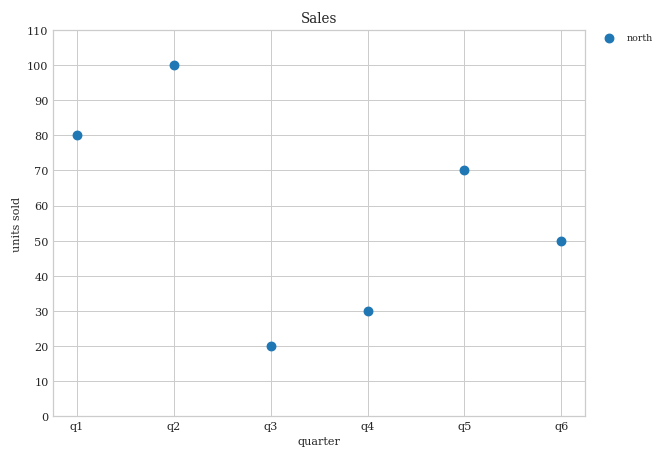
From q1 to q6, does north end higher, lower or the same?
lower
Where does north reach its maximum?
q2
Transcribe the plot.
Title: Sales
x-axis: quarter, ticks q1 q2 q3 q4 q5 q6
y-axis: units sold, ticks 0 10 20 30 40 50 60 70 80 90 100 110
Legend: north
Values:
north: 80 100 20 30 70 50
